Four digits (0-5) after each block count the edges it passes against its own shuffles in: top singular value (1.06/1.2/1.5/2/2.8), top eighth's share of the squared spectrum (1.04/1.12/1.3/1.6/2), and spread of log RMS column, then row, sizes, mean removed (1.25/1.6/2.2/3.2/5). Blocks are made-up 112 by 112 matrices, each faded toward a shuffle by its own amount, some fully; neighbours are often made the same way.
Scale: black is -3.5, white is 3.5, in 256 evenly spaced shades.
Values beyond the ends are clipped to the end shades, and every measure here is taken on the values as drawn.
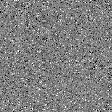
3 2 1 1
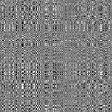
5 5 4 4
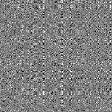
5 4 3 3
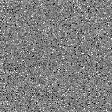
3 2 1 0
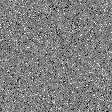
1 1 0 0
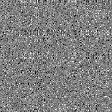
4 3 2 2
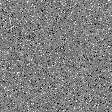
0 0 0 0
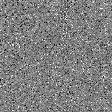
3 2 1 0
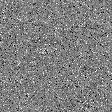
1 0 0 0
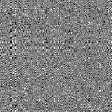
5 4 3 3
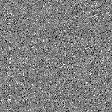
4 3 2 1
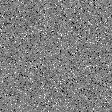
0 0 0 0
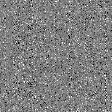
1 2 3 1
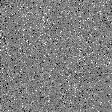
0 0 1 0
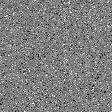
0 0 0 0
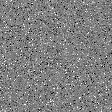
0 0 0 0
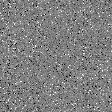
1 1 1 0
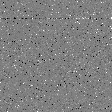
2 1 0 0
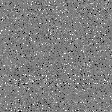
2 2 0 2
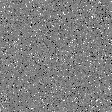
0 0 0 0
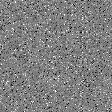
3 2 0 0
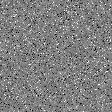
1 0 0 0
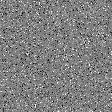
2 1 0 0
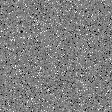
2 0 0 0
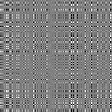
5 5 5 5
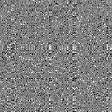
5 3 3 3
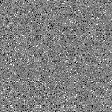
4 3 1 2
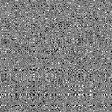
5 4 2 3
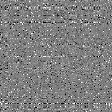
4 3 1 2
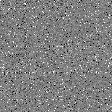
4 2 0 1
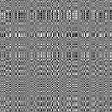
5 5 5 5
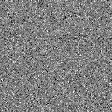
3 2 1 1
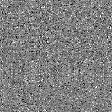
4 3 1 1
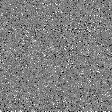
1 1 0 2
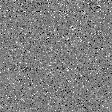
1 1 0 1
